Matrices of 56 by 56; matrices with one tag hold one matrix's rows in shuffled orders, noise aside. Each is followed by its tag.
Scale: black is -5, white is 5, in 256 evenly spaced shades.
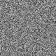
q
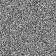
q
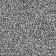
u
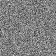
q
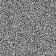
q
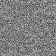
u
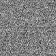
u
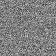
u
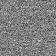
u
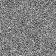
q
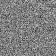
u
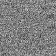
u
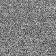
u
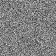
q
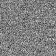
u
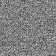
u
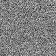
u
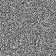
q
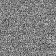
u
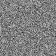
q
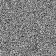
q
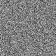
q
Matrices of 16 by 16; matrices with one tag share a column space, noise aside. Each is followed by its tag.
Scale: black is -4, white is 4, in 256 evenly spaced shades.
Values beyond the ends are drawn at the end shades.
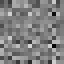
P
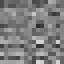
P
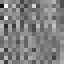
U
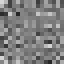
P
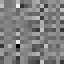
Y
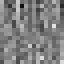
U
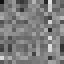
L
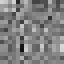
L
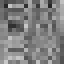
U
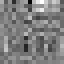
L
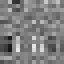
L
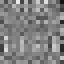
L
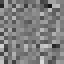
Y
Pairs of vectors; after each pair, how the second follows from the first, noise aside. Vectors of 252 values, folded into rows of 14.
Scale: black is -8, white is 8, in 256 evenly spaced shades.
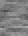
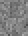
shuffled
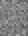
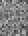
scaled up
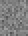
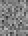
scaled up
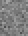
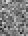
scaled up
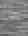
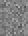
shuffled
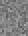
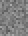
shuffled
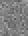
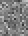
scaled up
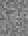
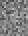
scaled up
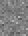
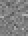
shuffled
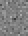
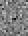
scaled up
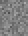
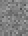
shuffled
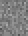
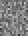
scaled up
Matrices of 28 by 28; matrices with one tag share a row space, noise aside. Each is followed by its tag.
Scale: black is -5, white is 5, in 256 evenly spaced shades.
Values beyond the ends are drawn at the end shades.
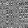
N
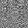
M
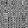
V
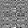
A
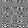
M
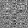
A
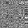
N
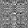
A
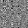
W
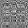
A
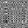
V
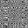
V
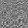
M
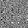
W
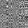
N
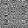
V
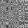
N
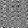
W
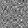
M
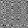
W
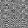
V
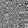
N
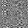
M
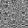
V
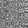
N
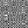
V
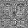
A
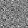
W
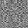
M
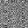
V
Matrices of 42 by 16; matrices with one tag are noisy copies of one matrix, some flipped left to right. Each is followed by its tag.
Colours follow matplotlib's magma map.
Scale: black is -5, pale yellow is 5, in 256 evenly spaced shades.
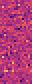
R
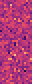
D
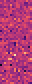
D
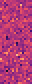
D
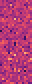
D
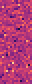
R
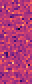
R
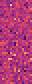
D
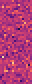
R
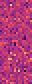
D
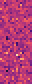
D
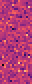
R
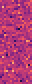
R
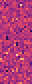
D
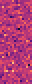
R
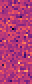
R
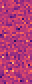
R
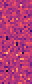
D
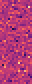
R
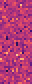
D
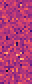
D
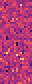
D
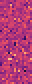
D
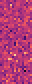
D
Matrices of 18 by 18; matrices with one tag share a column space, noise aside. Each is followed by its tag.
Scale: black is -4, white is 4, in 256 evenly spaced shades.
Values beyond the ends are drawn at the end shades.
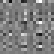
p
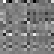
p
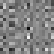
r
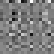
p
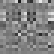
p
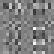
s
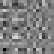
r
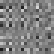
r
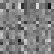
s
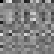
p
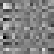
r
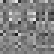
p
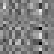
s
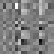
s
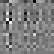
p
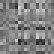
s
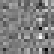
r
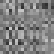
s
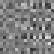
r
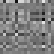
p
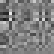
p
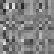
s
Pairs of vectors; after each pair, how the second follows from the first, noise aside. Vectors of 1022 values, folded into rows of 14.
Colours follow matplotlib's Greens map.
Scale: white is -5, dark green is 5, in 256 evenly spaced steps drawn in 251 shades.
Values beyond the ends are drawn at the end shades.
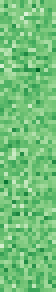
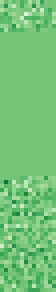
partly zeroed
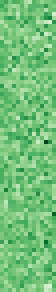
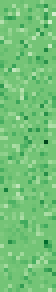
partly zeroed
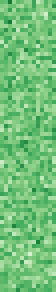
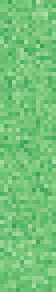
shrunk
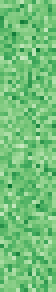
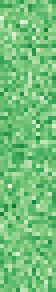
negated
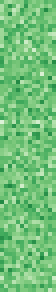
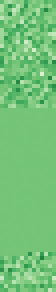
partly zeroed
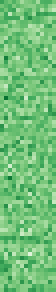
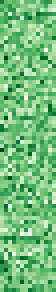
scaled up
